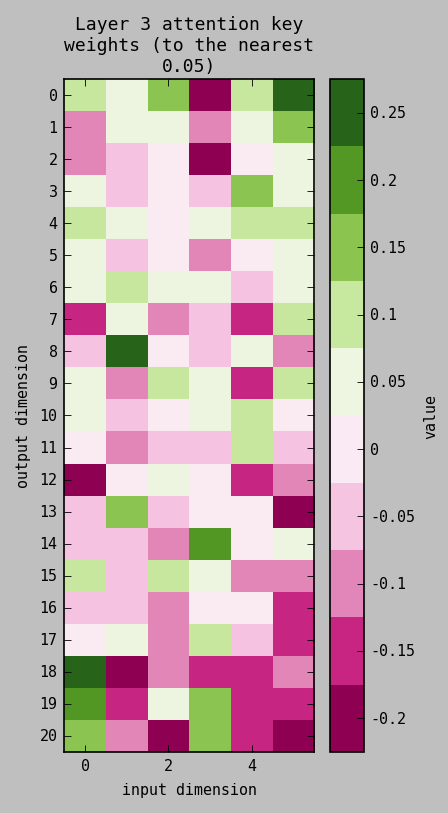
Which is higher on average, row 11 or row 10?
row 10
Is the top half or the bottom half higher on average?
top
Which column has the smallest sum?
4
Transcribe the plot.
Title: Layer 3 attention key weights (to the nearest 0.05)
x-axis: input dimension, ticks 0 2 4
y-axis: output dimension, ticks 0 1 2 3 4 5 6 7 8 9 10 11 12 13 14 15 16 17 18 19 20 (0 at the top)
Colour bar: value, ticks -0.2 -0.15 -0.1 -0.05 0 0.05 0.1 0.15 0.2 0.25
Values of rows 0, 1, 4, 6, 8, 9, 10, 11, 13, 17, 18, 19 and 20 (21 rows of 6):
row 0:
0.1 0.05 0.15 -0.2 0.1 0.25
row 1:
-0.1 0.05 0.05 -0.1 0.05 0.15
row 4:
0.1 0.05 0 0.05 0.1 0.1
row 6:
0.05 0.1 0.05 0.05 -0.05 0.05
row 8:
-0.05 0.25 0 -0.05 0.05 -0.1
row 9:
0.05 -0.1 0.1 0.05 -0.15 0.1
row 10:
0.05 -0.05 0 0.05 0.1 0
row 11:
0 -0.1 -0.05 -0.05 0.1 -0.05
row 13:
-0.05 0.15 -0.05 0 0 -0.2
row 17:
0 0.05 -0.1 0.1 -0.05 -0.15
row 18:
0.25 -0.2 -0.1 -0.15 -0.15 -0.1
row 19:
0.2 -0.15 0.05 0.15 -0.15 -0.15
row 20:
0.15 -0.1 -0.2 0.15 -0.15 -0.2
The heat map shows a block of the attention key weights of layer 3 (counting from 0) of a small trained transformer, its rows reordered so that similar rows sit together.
